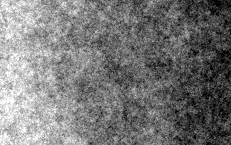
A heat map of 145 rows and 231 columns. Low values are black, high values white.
Slope: up to the left. Stripes: none. Ninth with the highest average: bottom left. Grain: blotchy. Average level on the scale: 50%.
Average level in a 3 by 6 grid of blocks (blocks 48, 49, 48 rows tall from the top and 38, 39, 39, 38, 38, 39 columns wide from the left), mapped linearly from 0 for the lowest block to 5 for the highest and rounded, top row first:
532210
532210
542210
